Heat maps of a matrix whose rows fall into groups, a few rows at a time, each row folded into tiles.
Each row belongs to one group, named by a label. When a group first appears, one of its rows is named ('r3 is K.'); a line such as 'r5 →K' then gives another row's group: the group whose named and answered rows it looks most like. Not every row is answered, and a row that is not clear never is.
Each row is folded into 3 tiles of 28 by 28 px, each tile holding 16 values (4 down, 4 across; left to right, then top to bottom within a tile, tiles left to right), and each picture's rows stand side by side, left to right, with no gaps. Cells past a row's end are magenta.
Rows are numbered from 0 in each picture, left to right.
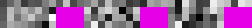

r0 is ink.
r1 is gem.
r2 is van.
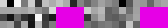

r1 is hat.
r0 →van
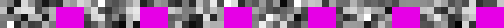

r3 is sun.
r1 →hat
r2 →van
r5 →hat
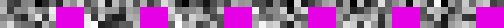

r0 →gem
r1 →van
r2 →gem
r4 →sun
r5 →van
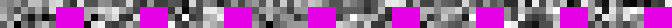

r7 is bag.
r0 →van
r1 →ink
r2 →bag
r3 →van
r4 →sun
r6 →van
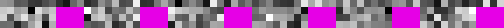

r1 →hat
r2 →ink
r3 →sun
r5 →bag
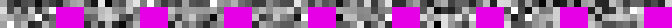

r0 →gem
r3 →ink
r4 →hat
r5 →bag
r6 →bag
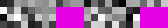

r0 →hat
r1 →sun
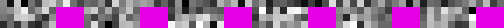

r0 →ink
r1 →van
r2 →sun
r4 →sun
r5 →ink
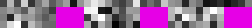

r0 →sun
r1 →hat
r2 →bag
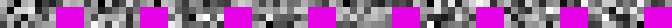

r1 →sun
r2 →gem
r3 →van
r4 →bag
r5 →van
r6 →bag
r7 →hat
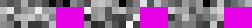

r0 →bag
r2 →hat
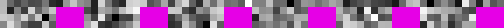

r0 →gem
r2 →hat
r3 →hat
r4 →gem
